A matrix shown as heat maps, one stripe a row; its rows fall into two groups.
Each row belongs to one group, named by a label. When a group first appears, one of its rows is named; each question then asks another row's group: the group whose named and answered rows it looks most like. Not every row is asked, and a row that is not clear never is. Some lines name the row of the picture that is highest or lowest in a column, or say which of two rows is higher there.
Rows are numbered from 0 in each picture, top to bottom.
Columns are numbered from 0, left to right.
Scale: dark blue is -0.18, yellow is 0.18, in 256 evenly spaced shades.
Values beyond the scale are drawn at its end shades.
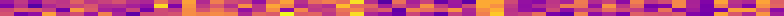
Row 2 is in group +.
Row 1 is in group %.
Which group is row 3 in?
%
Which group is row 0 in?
%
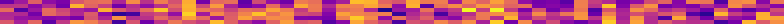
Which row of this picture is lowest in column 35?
4
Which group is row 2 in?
%
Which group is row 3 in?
%
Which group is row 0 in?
+
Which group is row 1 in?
+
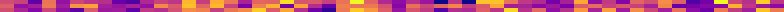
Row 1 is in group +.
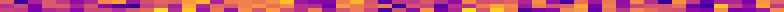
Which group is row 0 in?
%
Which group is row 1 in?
%
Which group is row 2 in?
%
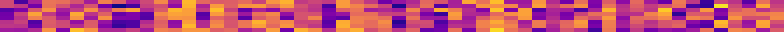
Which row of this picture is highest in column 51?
1
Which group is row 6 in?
%
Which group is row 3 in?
+
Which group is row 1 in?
%
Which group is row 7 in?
+
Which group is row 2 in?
+
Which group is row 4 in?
+
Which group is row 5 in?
%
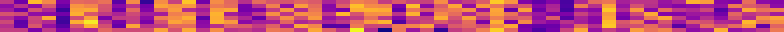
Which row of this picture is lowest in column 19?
5
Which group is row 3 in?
+
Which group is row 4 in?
+
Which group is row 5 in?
+
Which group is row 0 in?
+
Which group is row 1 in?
+
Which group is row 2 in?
+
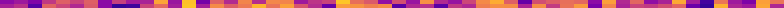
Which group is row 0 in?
%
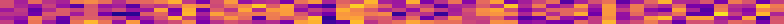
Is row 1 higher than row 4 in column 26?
Yes
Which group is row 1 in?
%
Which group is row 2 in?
%
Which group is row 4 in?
+
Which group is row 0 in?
+
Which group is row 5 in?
+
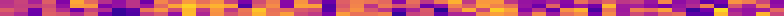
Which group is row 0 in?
+
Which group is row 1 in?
+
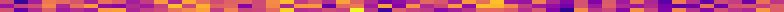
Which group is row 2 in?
%
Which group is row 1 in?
+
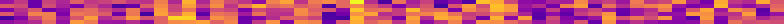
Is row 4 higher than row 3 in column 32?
Yes
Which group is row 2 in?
+
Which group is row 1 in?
%
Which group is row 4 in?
+
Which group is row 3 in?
+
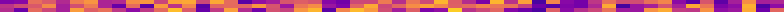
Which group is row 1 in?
+
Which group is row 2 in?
+
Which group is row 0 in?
+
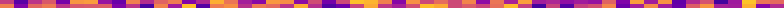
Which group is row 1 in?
+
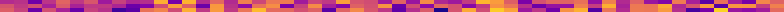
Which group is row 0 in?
%
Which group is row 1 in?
+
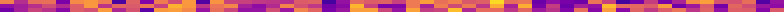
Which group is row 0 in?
+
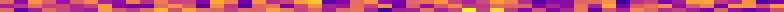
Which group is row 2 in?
%
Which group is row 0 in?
+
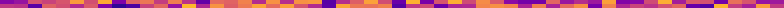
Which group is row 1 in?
%
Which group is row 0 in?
+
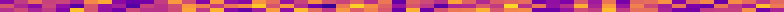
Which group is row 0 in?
+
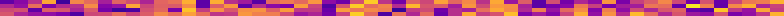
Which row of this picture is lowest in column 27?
3
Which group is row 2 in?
%
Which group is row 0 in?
+
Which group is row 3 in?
%
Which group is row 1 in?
+
